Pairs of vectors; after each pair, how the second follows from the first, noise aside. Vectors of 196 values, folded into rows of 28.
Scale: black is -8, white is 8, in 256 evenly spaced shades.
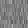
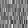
scaled up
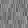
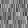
scaled up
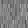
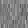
negated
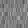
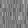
sign-scrambled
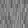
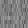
sign-scrambled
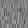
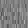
negated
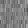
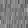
negated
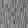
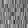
scaled up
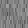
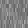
negated
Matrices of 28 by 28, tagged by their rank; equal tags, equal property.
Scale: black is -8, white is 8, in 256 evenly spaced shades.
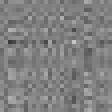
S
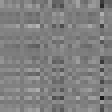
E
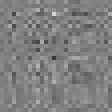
S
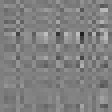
E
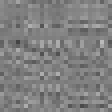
S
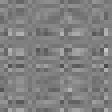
E
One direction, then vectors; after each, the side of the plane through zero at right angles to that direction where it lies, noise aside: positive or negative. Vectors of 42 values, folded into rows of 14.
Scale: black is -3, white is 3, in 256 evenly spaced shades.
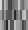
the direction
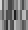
positive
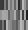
negative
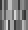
negative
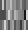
negative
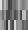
positive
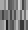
positive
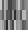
positive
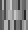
negative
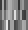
negative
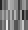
negative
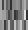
positive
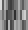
positive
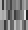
positive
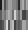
negative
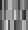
negative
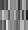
negative
